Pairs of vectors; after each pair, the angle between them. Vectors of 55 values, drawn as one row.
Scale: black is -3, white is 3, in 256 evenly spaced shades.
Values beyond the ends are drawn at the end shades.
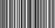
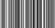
orthogonal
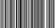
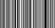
nearly opposite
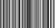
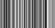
orthogonal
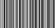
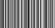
nearly opposite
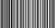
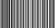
nearly parallel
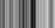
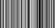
partly opposed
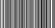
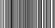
partly aligned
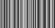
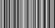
nearly parallel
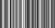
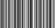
partly opposed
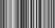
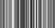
nearly parallel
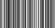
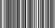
nearly parallel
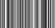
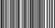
partly opposed
